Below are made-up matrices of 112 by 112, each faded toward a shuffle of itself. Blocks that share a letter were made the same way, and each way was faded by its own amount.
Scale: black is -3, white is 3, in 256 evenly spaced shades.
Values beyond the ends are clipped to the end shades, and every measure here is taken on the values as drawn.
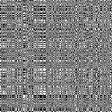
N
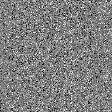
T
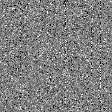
T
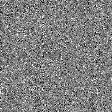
T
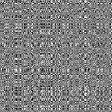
N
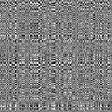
N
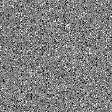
T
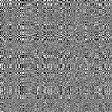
N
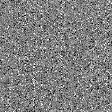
T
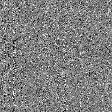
T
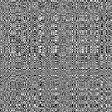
N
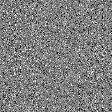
T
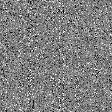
T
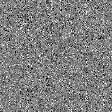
T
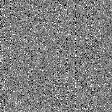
T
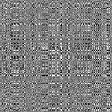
N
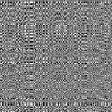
N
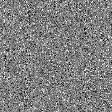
T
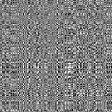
N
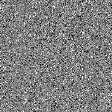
T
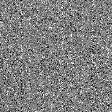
T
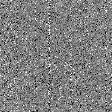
T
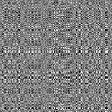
N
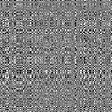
N
